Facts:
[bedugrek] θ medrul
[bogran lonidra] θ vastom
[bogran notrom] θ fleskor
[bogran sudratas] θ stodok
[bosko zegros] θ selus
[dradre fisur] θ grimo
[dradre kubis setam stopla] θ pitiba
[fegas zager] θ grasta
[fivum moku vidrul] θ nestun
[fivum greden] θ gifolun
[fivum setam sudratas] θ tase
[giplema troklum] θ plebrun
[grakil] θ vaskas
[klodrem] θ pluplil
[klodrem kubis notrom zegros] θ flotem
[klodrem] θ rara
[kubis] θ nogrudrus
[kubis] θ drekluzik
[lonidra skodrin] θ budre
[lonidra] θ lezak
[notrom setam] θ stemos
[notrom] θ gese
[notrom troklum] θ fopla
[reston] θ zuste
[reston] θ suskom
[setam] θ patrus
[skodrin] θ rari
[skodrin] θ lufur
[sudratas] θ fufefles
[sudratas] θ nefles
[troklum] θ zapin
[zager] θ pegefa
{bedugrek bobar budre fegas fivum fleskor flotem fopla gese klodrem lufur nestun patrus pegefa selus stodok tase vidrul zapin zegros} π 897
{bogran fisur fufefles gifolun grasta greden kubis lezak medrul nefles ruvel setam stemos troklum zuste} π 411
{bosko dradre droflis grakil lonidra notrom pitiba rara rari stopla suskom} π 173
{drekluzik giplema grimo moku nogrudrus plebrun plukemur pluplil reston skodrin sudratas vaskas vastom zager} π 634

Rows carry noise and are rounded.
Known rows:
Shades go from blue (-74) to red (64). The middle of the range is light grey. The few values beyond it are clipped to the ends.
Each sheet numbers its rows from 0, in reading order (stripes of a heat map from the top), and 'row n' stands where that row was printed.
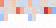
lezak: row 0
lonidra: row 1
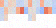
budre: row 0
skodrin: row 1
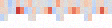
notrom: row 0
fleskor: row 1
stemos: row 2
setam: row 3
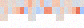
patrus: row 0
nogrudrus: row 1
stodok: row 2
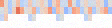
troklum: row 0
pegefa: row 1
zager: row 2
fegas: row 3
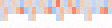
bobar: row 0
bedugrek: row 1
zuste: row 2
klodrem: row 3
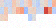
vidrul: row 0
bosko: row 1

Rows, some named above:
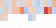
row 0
nestun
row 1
bosko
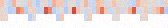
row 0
sudratas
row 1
bosko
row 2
kubis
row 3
greden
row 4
flotem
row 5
patrus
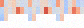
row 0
lezak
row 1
bogran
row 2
troklum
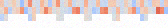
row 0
pegefa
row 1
medrul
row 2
vastom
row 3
pluplil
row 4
bobar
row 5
droflis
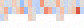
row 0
fegas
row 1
moku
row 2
zapin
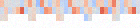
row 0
gese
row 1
reston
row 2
moku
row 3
grakil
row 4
plebrun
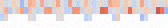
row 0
fegas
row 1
grimo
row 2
plukemur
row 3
rara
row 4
fisur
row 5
rari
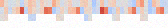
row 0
fopla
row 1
pitiba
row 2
tase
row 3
notrom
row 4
selus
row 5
giplema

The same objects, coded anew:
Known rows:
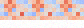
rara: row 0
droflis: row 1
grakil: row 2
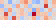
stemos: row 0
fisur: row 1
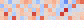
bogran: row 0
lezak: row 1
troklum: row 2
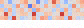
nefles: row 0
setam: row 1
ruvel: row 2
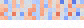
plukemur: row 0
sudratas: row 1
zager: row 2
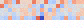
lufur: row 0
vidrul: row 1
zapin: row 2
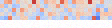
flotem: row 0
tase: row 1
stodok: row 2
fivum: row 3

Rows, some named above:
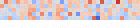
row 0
patrus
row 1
vastom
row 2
skodrin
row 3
nestun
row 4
tase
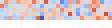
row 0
zapin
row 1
nestun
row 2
giplema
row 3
notrom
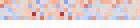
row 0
pegefa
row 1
gifolun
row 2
gifolun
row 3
fopla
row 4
bedugrek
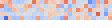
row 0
fegas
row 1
patrus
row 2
selus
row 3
plebrun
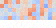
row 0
bobar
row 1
sudratas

